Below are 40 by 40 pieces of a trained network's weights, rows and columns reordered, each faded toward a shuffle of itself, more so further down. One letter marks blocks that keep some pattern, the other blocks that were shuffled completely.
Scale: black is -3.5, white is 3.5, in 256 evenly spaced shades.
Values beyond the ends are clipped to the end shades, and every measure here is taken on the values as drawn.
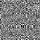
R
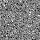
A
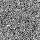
A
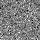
A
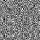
R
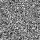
A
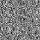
R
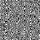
R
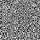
R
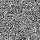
A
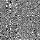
R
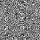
R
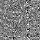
R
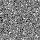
A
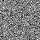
A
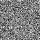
A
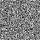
A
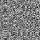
R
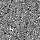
A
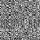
R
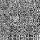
R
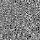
R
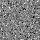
A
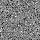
A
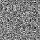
R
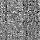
R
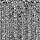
R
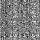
R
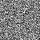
A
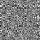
R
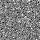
A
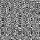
R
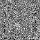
R
